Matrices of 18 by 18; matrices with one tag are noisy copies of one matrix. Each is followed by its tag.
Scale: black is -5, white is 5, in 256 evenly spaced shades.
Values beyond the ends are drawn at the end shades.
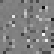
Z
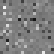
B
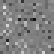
B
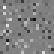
B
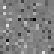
B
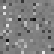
B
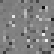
Z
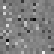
B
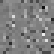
Z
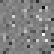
Z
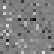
B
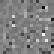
Z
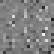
Z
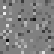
B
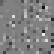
Z
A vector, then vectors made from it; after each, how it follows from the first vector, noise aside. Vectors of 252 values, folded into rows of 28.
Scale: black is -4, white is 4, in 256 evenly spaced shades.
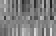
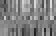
negated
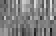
negated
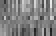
negated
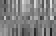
negated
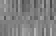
shrunk
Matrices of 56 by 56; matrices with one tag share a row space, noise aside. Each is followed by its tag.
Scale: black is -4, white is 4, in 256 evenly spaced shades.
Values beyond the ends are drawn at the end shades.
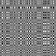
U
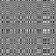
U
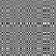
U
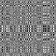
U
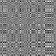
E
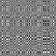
U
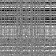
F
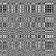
E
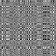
U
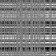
F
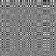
U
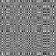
U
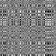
E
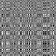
U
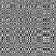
U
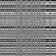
F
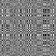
U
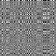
U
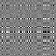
U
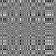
E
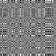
E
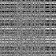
F
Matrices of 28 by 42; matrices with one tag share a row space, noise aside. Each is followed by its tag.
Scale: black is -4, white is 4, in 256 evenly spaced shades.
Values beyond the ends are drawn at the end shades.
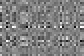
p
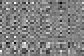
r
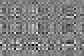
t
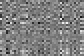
p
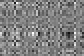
t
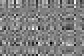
t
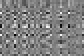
r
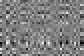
p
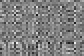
t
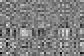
p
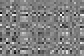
p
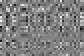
p
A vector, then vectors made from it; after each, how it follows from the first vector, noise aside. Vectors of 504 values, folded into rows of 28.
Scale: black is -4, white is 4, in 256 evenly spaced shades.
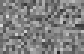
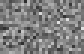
reversed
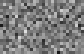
sign-scrambled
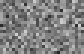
sign-scrambled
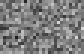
reversed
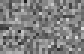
reversed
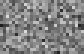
sign-scrambled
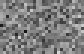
sign-scrambled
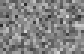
sign-scrambled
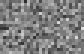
reversed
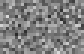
sign-scrambled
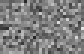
reversed
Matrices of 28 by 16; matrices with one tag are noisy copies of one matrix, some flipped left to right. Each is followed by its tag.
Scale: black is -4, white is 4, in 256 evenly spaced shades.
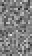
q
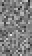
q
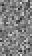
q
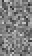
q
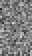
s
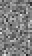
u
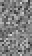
q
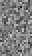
q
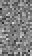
s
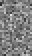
u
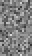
q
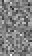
q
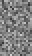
q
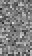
s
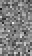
s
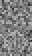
q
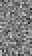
s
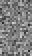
s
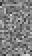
u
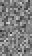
q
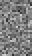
u
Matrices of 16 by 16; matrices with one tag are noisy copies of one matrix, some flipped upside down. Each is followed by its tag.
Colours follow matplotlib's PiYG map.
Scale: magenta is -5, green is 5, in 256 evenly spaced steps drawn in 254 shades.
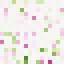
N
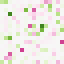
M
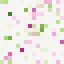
M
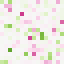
M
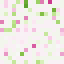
N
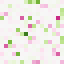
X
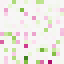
N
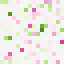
M
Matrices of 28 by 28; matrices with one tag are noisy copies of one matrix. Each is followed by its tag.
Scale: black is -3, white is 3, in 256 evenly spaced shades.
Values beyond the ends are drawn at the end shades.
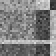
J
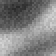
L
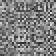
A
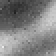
L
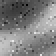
L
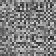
A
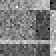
J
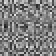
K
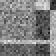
J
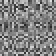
K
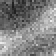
L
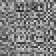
A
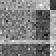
J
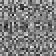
K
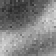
L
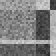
J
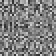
K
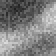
L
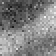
L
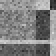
J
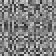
K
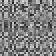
K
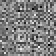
A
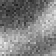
L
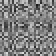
K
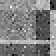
J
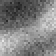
L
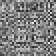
A
